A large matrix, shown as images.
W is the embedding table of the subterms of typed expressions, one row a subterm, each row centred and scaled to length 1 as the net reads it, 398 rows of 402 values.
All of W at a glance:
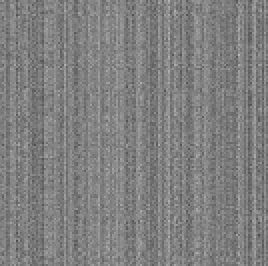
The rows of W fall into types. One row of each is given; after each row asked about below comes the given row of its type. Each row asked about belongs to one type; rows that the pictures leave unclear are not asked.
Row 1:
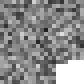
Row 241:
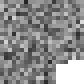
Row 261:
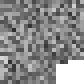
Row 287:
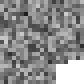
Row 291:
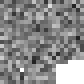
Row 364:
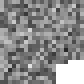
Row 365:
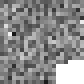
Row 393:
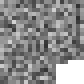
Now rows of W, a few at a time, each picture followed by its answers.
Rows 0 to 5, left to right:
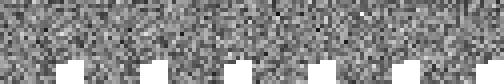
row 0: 1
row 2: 241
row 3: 287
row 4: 1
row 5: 365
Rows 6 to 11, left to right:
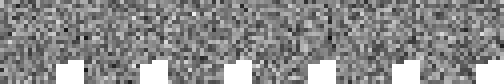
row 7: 365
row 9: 393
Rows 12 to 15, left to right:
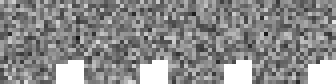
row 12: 393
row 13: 291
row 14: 287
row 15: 365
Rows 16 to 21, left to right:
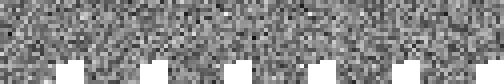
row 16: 287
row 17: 365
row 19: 365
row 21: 287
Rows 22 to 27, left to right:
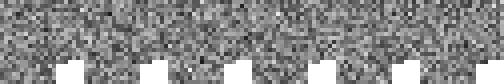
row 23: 287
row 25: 241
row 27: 261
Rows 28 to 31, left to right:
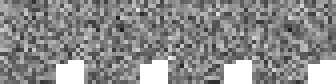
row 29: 287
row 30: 393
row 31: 287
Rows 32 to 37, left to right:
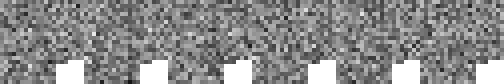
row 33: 241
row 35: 261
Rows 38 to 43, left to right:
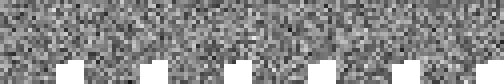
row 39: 287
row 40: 261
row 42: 364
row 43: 1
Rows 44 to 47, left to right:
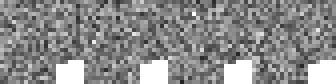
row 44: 393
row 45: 393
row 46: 261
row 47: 1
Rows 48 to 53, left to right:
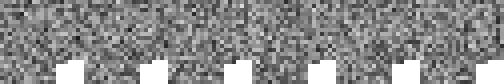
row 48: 1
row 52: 261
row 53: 393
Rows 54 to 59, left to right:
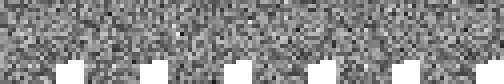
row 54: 364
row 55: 287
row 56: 365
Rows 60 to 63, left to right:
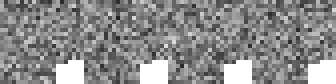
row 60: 364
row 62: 364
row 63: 1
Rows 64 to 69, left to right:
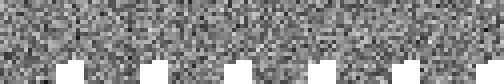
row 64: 241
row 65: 241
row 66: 287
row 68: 364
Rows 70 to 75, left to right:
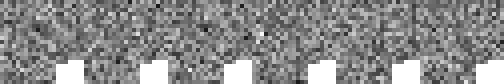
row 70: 287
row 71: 291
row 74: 393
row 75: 1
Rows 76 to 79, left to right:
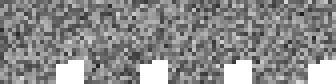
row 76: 365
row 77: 364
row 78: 365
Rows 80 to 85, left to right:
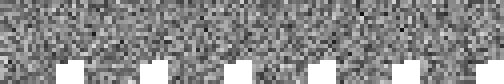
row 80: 261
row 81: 364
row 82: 261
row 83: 1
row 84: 287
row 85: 1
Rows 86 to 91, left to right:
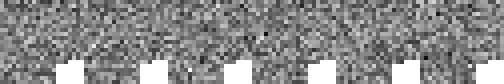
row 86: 364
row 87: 364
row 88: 291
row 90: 261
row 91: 241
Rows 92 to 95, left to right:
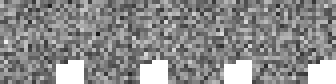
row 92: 261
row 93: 241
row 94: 291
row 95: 365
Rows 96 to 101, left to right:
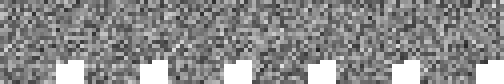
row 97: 287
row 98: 291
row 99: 364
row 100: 365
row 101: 261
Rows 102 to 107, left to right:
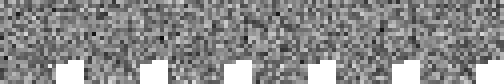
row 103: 291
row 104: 393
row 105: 287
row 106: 393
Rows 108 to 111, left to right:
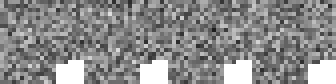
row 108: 364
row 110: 287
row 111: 241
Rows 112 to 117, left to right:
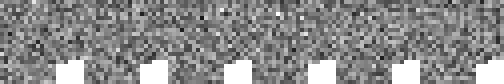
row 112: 287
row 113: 291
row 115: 393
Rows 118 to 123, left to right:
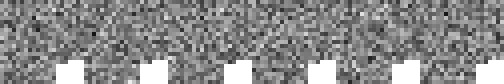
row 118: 287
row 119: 287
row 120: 261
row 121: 364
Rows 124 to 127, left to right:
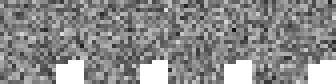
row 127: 287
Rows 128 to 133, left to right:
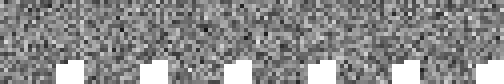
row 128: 261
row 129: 261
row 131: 287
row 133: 291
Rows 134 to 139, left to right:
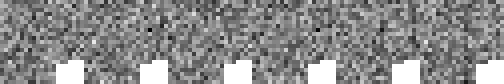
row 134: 241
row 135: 364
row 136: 365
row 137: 291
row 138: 393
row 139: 241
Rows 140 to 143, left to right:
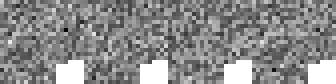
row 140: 364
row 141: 365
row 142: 365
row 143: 364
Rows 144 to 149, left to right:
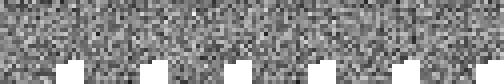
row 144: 364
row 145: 365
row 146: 261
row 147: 365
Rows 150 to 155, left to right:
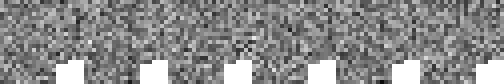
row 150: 364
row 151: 241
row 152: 241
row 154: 241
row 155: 365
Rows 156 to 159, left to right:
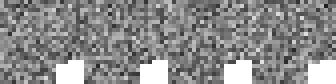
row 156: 364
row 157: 365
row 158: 241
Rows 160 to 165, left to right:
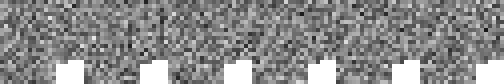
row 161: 393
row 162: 1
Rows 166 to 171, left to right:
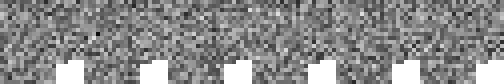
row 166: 365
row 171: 241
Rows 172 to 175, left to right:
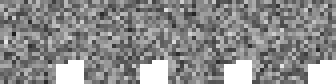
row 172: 287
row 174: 1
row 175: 364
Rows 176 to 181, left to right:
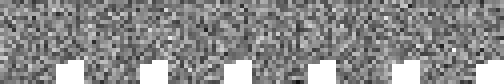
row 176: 393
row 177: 291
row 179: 393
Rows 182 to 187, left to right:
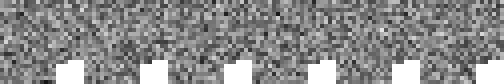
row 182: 1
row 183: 261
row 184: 291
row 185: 287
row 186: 261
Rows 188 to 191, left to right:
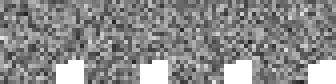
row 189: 287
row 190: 1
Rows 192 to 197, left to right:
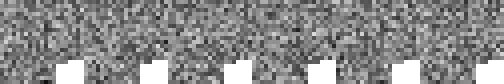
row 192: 393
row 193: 261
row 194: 364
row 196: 393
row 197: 291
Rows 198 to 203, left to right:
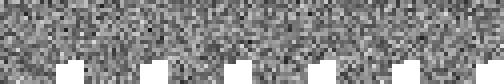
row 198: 364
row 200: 261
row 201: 291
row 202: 1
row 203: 365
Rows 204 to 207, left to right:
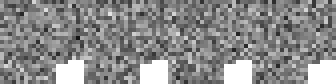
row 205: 393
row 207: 287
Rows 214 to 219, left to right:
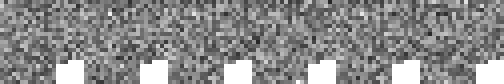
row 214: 241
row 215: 261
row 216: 393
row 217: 365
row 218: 393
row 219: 364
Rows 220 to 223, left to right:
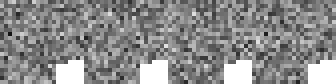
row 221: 365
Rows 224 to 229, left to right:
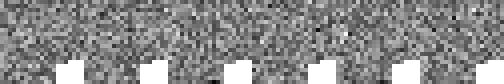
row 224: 364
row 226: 393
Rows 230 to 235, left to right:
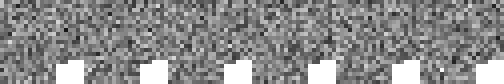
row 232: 365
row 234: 393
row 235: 291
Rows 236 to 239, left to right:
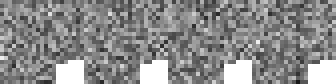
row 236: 393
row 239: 241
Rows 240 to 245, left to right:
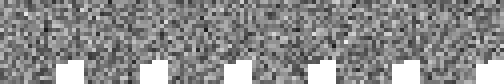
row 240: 393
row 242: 261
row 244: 393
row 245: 365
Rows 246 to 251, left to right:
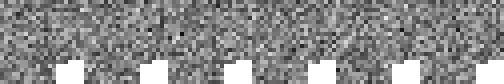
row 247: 364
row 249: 261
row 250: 364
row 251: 261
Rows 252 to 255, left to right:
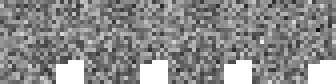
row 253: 241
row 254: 241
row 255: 393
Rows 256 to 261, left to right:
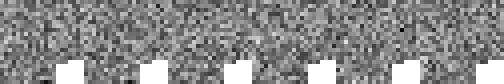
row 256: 393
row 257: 241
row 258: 364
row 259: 364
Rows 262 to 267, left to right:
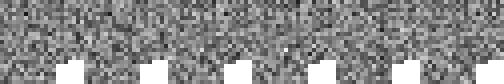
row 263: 287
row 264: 291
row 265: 291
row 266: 241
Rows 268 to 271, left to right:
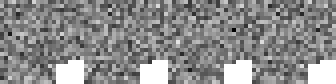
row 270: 364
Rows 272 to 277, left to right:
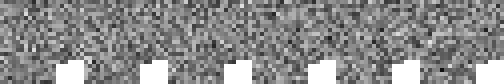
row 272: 261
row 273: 261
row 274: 261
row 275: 1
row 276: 1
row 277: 364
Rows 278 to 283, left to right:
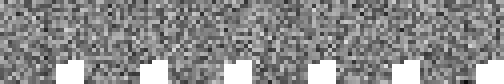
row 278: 241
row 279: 365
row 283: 241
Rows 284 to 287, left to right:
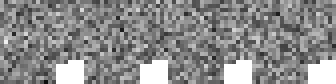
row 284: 364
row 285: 261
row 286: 241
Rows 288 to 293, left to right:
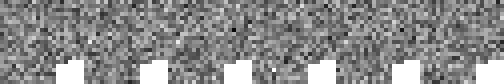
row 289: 1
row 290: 364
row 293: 287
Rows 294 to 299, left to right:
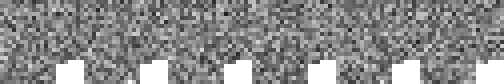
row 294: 393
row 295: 291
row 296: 291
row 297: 241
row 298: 1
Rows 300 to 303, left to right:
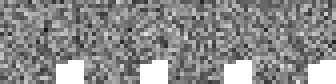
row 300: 393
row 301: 1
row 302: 393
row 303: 1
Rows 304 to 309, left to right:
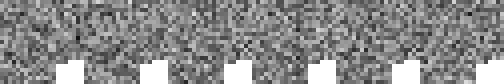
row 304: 287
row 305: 364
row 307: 241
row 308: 241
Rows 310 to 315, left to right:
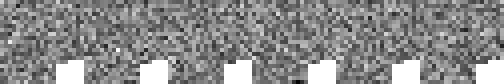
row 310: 393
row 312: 261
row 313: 241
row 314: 393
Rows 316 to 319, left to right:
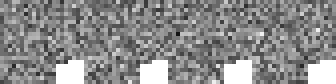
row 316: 365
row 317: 1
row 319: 1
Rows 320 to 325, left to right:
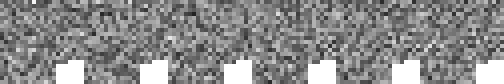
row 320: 291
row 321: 364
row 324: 365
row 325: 291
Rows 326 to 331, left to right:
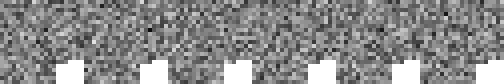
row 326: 1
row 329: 365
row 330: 287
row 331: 287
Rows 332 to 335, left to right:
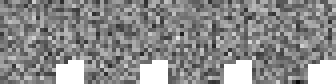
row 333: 287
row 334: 393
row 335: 241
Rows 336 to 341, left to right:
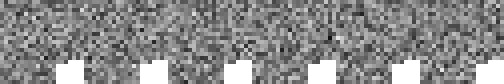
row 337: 287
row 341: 365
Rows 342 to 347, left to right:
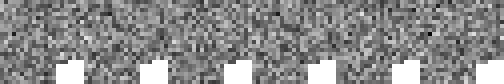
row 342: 241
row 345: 287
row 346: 365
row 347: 393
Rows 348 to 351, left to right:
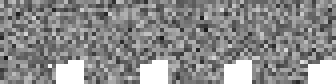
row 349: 1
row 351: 365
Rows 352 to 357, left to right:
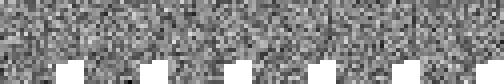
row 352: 393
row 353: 364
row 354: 1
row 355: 364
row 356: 393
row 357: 1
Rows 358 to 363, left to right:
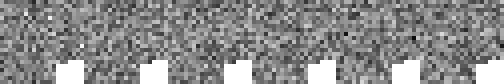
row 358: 261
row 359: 365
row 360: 261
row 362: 291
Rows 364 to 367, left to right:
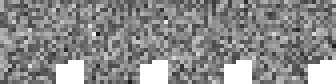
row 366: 365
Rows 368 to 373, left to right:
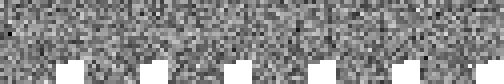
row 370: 364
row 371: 393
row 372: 291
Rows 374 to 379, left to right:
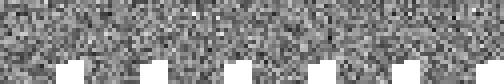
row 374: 364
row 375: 1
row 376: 393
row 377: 287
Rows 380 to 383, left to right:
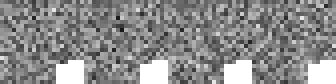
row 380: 261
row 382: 1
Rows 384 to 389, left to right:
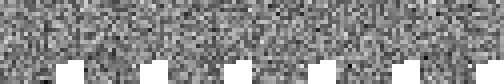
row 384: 393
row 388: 365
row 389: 241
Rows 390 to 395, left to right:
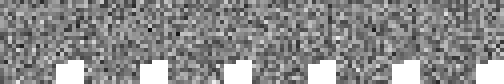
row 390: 393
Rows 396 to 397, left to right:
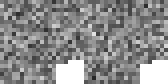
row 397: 365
